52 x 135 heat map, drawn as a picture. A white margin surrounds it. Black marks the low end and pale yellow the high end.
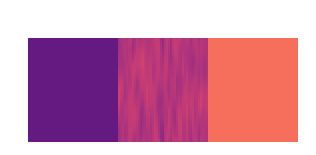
The table splits into one row of 3 panels. Panel 1,1: low, flat. Panel 1,2: middling, streaked downward, faint in contrast. Panel 1,3: high, flat.
